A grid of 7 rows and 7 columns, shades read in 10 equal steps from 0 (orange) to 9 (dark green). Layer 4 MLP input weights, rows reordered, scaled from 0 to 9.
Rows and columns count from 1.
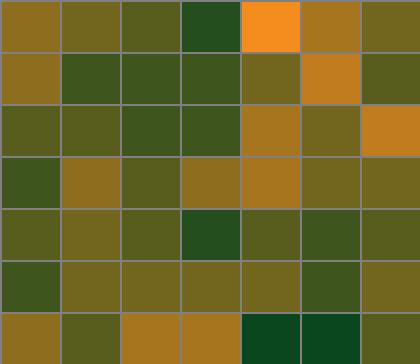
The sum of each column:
38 38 40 42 31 38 35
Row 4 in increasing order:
3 4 4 5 5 6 7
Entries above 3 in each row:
5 6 5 6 7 7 5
